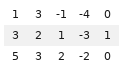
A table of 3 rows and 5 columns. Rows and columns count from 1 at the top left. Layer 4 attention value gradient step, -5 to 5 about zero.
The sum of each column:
9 8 2 -9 1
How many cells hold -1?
1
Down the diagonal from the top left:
1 2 2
